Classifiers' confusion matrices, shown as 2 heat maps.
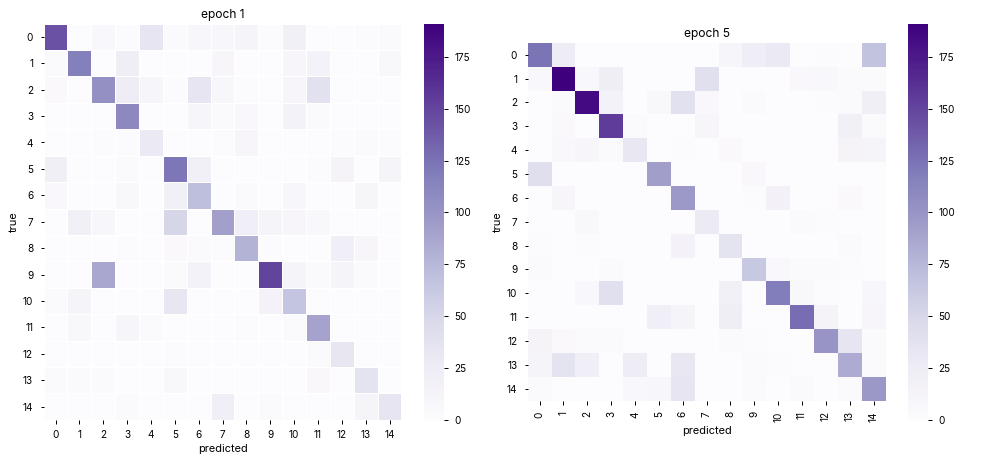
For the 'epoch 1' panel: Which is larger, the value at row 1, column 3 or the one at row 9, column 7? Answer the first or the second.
the first
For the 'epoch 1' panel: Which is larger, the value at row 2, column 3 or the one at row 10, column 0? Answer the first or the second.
the first
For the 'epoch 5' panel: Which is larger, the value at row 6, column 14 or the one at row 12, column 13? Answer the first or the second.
the second
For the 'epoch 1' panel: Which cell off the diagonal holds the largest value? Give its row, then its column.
9, 2
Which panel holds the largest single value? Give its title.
epoch 5
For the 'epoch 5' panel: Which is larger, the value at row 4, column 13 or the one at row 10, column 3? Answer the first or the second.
the second
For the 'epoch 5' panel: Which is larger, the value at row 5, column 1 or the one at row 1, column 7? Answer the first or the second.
the second
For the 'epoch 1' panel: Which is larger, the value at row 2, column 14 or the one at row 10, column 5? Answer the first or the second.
the second
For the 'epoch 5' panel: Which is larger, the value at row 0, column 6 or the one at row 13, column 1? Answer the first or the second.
the second
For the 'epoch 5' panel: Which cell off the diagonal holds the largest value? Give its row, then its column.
0, 14
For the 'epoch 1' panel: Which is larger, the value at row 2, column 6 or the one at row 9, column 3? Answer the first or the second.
the first
